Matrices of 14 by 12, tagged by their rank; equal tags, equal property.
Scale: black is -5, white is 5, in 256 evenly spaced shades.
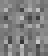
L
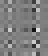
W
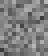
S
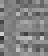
L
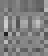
L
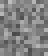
S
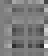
W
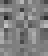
L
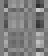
W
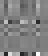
W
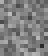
S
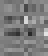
L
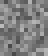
S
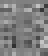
L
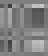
W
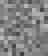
S
